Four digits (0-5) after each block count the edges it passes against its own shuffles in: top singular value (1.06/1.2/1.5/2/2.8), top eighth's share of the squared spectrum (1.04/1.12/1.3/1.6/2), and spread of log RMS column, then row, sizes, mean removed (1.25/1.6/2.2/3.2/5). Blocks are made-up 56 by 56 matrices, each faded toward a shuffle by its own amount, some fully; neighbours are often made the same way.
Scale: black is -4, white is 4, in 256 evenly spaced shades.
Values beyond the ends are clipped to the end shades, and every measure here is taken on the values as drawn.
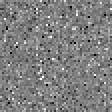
0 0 0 0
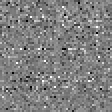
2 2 0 2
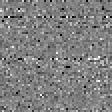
2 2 0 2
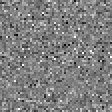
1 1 0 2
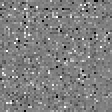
2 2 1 1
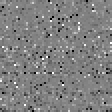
2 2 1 0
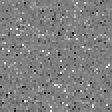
1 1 0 0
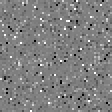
0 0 0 0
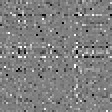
4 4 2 2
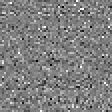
3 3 1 2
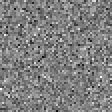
0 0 0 0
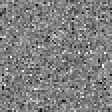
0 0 0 0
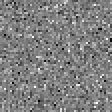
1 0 0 0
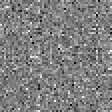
3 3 1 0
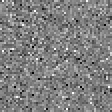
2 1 0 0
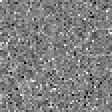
2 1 0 0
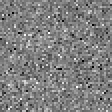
0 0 0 0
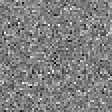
3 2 1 0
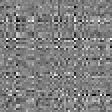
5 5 3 4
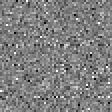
3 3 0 1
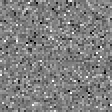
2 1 0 0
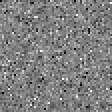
0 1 0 0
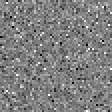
0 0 0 0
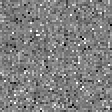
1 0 0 0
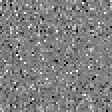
3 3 0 1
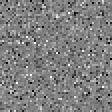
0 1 0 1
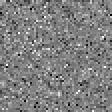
2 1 0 0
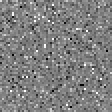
2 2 0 0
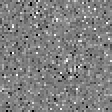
1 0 0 0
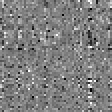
4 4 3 2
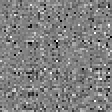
3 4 1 2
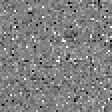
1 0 0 0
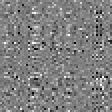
4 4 2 2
